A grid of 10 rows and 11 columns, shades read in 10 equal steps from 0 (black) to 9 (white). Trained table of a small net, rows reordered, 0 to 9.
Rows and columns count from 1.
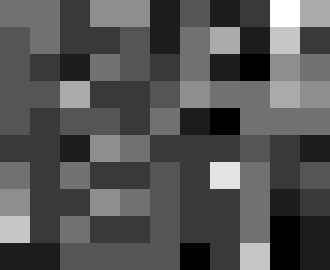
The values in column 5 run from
2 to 5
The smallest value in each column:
1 1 1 2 2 1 0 0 0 0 1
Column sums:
35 24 28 33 30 25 25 28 33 36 29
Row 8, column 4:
5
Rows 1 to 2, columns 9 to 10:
2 9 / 1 7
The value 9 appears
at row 1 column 10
